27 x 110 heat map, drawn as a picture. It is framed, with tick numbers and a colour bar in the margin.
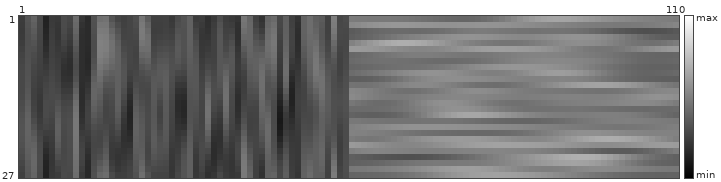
It is made of 1 by 2 panels. Panel 1,1: low, streaked downward. Panel 1,2: middling, streaked across.
